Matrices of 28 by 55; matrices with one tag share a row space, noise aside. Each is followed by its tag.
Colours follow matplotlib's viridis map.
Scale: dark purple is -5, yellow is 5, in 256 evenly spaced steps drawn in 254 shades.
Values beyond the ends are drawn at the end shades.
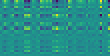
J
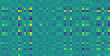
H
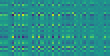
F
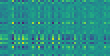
F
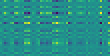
J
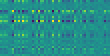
F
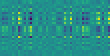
H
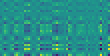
J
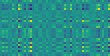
H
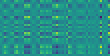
J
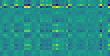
J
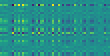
F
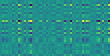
H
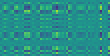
J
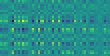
F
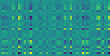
H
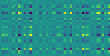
H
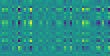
H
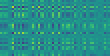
F
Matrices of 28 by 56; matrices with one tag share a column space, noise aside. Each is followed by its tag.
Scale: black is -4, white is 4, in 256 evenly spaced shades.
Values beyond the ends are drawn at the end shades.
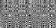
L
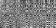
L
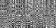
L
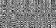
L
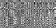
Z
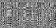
Z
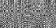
L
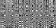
L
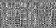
Z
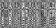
Z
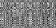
Z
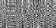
L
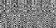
L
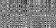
L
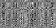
Z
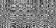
L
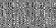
Z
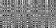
L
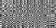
L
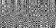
L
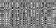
Z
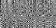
L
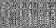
Z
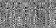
Z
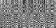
L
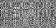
Z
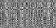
Z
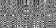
L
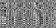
Z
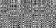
L
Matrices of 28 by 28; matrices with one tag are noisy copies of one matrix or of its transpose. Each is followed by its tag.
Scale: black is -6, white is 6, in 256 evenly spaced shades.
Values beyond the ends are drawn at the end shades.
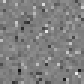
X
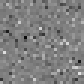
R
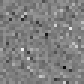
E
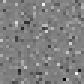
X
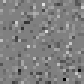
X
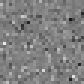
X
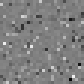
X
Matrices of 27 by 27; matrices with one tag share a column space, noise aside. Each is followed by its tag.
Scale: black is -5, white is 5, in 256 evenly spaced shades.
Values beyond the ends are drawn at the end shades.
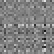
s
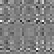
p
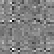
p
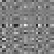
s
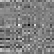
s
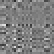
s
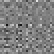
s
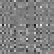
s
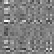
p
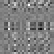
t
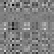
t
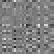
s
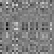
t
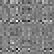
p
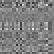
t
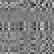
t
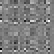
p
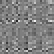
p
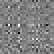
s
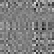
t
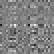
s
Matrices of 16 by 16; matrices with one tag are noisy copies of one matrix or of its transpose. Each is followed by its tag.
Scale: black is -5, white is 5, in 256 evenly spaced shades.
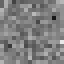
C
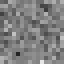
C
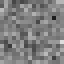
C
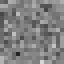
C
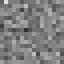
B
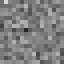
B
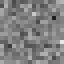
C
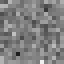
C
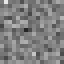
B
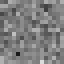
C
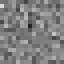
B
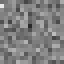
B
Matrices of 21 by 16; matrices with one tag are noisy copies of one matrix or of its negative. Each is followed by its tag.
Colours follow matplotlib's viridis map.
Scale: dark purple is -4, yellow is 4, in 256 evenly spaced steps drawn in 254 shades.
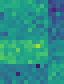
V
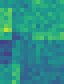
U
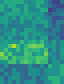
V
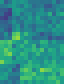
U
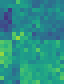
U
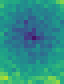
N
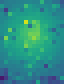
N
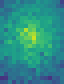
N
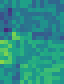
U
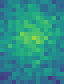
N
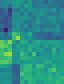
U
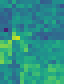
U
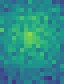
N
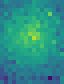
N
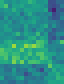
V
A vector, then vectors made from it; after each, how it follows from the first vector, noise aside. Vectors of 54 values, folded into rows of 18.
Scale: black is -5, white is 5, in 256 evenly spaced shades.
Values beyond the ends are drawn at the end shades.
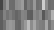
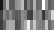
scaled up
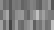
wrapped around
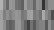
negated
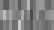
wrapped around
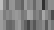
negated
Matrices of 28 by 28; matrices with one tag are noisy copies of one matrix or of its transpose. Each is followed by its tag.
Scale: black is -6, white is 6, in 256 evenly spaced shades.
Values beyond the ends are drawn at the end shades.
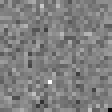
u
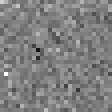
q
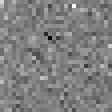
q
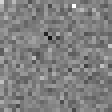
q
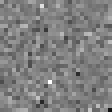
u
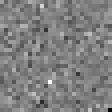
u
